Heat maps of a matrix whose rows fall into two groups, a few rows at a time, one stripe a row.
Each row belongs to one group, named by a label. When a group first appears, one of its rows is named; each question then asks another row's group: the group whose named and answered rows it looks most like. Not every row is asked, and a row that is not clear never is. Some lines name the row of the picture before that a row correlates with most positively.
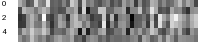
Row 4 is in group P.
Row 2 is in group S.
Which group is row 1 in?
P
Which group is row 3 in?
S
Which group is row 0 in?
P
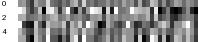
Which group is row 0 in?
P
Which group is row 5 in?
P
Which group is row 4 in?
P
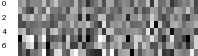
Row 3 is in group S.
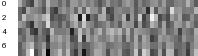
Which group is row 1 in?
S
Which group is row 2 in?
P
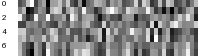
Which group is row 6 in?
P
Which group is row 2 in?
P
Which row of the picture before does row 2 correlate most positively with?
0
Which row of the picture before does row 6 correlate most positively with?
0
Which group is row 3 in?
S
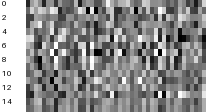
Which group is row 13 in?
S
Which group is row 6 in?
P
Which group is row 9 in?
P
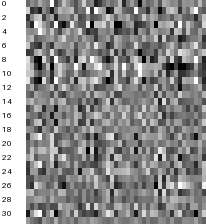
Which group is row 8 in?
P
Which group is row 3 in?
S
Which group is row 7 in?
S
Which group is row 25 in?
S
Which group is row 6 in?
P
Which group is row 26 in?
S
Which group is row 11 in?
P
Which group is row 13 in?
S
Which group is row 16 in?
S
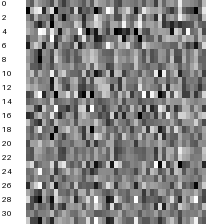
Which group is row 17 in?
P
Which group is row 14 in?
S
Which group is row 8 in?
P
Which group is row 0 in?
S
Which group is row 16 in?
S
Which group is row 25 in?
S
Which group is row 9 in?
P
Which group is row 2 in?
S
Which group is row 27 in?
P
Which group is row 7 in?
P
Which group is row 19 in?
S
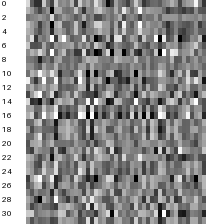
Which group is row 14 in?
P
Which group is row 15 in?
P
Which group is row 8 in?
P
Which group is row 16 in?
P
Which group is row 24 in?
P
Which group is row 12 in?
P
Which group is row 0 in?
P
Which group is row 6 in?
P
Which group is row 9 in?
P
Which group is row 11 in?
P
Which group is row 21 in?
S
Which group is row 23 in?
P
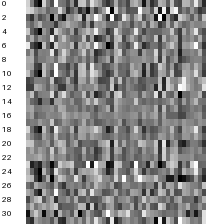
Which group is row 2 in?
S
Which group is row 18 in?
P
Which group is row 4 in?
P
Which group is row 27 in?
P
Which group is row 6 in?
P
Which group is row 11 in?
S
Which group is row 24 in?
P
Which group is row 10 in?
P
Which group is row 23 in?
P
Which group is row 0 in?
P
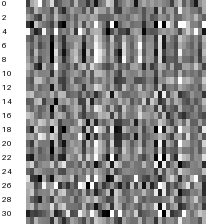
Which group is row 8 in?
S
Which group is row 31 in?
S
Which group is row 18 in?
S
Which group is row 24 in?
S
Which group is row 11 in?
S
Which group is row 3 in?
S
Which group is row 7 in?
S
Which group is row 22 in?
S
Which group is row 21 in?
S
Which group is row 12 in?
S
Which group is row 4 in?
P
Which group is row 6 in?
S
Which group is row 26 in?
P
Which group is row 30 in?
S
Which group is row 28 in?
P
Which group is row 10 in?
S
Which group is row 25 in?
P
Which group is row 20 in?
S
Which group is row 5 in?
S
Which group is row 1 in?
S
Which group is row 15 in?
S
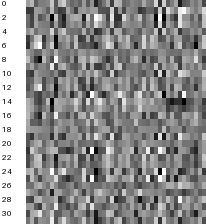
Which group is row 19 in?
S
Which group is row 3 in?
S
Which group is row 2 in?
S
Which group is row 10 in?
S
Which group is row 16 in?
P
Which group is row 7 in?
P
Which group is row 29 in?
P
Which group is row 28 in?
S
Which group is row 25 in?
P
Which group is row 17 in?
P
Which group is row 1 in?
S
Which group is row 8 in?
P
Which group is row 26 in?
S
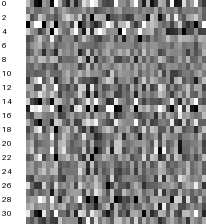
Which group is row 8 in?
P
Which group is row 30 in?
P
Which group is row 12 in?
P
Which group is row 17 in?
P
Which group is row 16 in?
S
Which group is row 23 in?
P
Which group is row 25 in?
S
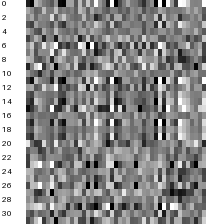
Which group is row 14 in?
S
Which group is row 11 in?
S
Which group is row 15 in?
S
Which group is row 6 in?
P
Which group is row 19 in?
S
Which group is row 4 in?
P
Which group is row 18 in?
S
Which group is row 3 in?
S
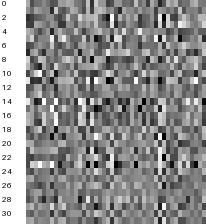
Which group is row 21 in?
P
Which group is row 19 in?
S
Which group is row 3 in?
S
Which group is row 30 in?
S
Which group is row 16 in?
P
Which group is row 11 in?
P
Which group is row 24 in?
S
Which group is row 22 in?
S
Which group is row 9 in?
P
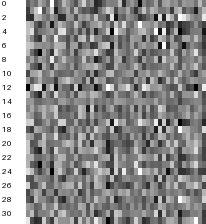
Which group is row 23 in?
P
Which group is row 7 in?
P
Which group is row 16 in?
P
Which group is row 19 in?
P
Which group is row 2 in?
S
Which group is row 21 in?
P
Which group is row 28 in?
S
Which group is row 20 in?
P
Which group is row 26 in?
P
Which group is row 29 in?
P
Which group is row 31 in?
P
